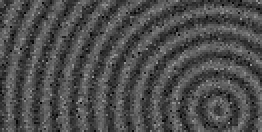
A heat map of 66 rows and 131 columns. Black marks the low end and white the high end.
No overall slope runs across the table. Concentric rings centre on the bottom right. No seam splits the table. Overall the values sit about 30% of the way up the scale. No row or column stands out. Neither half mirrors the other. The histogram is bell-shaped.
